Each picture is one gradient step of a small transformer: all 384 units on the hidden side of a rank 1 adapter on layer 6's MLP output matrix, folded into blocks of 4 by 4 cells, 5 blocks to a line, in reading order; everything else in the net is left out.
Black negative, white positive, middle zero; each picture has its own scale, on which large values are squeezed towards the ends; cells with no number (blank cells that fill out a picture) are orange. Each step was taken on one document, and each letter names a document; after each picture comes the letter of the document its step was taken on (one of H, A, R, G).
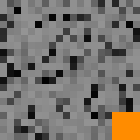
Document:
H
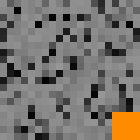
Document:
H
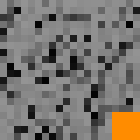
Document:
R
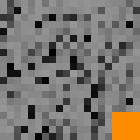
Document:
R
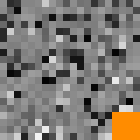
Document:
H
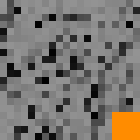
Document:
R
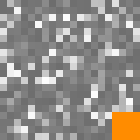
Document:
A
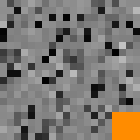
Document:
H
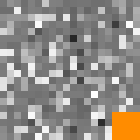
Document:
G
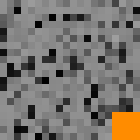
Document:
R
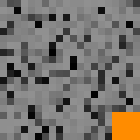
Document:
G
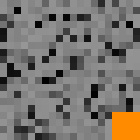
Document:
H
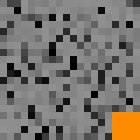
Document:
G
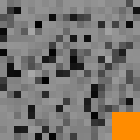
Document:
R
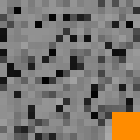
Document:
H
